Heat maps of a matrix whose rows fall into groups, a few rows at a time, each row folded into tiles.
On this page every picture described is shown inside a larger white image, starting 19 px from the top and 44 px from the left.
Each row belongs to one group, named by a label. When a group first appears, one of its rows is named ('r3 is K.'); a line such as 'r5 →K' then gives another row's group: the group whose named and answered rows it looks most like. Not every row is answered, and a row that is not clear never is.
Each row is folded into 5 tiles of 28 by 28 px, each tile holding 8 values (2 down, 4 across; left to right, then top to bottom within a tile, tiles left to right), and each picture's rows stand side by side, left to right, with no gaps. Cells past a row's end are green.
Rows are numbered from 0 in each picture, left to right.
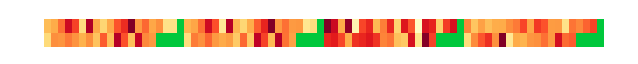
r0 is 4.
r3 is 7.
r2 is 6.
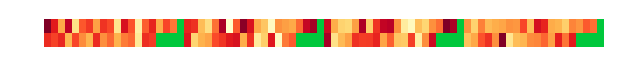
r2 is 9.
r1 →9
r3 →7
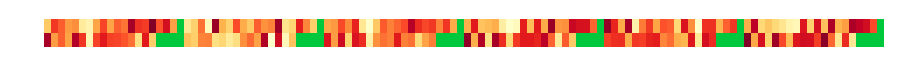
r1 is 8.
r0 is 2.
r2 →2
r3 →2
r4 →6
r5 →2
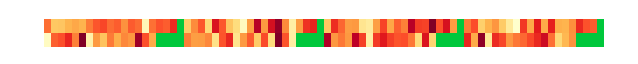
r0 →7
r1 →8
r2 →2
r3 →2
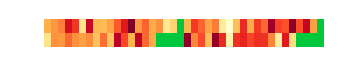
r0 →4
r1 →2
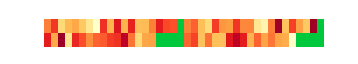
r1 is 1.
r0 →2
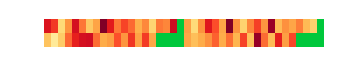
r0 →9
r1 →4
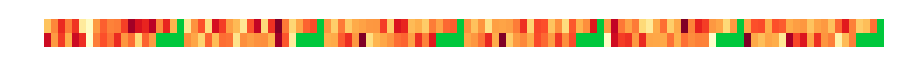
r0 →2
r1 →8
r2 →7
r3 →7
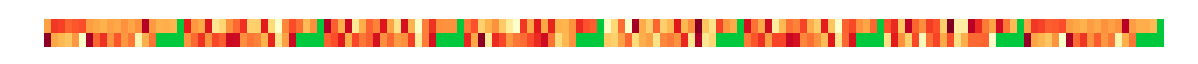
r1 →6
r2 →6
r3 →2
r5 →6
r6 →1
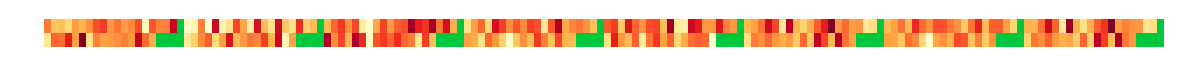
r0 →7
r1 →8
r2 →2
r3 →8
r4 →1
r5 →4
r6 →8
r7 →4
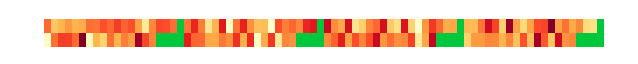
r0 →7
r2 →6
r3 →4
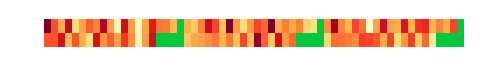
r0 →6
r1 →4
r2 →9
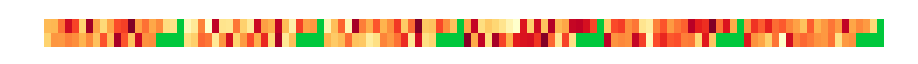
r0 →4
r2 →8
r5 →1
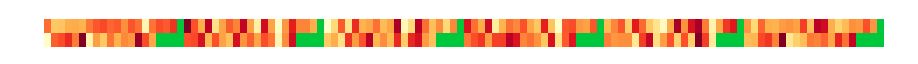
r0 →7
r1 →6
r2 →8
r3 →6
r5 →7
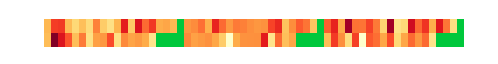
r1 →8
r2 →1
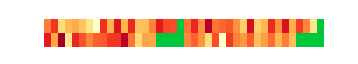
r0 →2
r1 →1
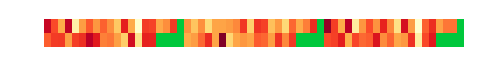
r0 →6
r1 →7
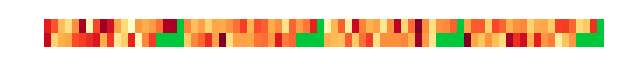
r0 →9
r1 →7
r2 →8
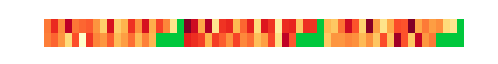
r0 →1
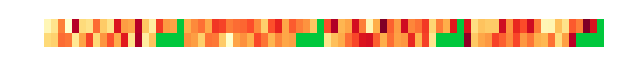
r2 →9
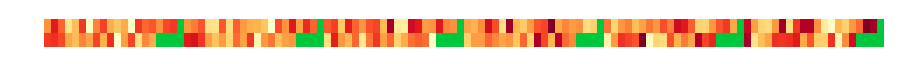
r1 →9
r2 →1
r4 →7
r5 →9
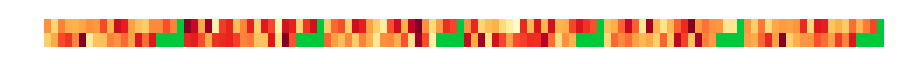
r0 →7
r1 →6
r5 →7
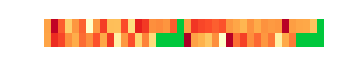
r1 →1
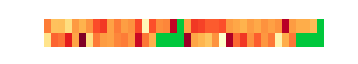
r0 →7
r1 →1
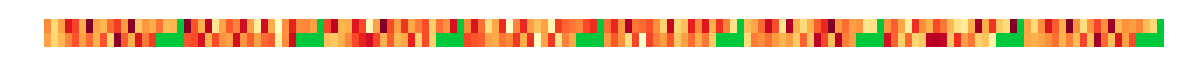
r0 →4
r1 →6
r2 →9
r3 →9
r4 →1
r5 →4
